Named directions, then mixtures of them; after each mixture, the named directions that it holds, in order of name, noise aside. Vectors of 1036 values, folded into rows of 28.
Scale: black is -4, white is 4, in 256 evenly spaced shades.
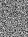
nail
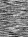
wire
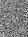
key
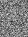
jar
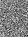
key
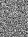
nail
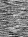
wire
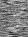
wire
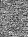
key, wire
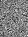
key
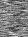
wire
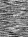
wire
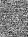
key, wire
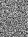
nail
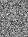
jar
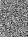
key, nail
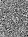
key
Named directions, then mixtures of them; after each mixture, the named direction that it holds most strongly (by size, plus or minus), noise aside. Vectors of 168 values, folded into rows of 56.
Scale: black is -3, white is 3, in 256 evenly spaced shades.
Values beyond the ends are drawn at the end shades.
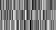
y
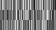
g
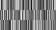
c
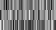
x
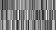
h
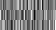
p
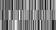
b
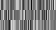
c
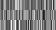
c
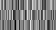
y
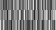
p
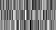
y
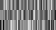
x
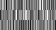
x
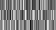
y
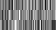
b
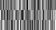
p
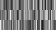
x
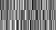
y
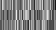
g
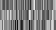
g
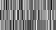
x
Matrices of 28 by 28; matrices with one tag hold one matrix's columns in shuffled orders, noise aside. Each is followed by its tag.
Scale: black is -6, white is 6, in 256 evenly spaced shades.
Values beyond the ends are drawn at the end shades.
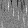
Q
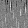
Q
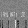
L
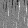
Q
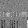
L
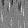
Q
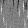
Q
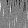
Q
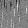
Q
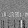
L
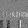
L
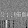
L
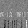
L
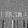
L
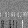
L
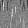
Q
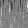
Q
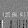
L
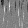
Q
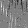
Q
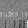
L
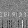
L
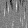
Q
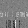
L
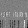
L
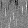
Q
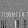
L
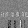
L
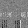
L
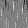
Q
